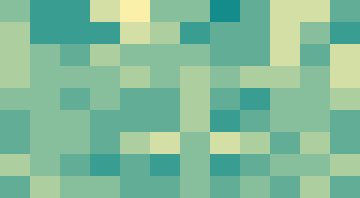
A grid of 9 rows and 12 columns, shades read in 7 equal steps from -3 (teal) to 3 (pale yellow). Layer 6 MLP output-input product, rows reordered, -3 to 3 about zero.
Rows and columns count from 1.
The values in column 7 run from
-2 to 1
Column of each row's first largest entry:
5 5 10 12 7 7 6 1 2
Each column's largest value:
1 1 0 2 3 2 1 2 1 2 2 2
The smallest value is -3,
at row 1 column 8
